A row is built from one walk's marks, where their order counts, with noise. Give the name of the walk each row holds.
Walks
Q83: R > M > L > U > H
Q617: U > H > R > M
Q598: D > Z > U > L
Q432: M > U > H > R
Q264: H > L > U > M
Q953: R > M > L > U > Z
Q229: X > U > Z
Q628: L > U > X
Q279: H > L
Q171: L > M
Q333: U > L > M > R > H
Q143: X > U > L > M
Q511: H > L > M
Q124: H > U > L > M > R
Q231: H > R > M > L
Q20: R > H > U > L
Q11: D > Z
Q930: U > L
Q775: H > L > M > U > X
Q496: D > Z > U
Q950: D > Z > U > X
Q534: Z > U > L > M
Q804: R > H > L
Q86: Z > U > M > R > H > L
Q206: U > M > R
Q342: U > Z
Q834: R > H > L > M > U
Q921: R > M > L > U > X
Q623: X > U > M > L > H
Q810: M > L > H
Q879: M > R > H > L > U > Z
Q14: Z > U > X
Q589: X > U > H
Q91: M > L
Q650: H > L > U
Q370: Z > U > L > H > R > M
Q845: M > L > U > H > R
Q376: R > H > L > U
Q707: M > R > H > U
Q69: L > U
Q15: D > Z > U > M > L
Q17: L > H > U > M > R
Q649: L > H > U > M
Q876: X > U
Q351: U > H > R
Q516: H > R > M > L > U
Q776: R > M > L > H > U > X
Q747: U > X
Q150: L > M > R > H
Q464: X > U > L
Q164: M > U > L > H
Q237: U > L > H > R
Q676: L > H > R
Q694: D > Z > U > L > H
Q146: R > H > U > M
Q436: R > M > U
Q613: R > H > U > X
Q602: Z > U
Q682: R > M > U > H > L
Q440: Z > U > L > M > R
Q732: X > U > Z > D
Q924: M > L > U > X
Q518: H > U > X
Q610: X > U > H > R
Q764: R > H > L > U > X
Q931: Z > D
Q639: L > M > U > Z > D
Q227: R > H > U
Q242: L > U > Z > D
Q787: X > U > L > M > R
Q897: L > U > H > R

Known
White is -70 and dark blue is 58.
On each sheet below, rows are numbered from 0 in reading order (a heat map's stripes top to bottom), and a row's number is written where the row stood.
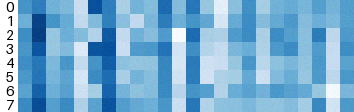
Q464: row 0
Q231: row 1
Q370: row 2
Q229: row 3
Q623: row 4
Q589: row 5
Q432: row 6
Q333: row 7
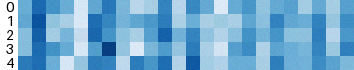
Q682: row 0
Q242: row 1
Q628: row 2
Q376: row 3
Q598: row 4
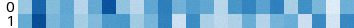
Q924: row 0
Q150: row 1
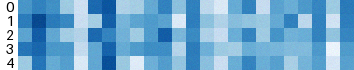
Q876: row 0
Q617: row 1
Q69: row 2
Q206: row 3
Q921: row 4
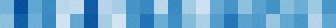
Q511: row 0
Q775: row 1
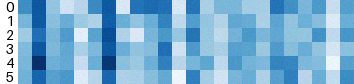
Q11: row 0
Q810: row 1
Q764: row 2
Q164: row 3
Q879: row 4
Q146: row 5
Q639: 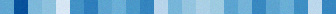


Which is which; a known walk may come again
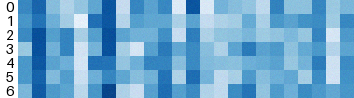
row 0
Q694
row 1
Q732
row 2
Q333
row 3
Q775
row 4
Q747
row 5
Q17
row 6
Q650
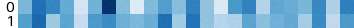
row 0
Q834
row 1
Q897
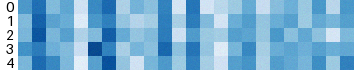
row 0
Q589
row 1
Q20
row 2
Q164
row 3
Q464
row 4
Q227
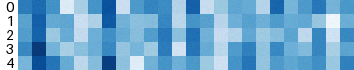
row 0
Q496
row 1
Q432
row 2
Q676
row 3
Q86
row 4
Q516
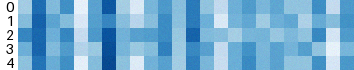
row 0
Q764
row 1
Q804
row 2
Q237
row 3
Q845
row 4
Q776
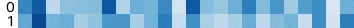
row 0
Q440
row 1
Q150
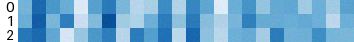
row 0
Q682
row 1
Q124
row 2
Q15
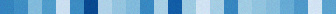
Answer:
Q787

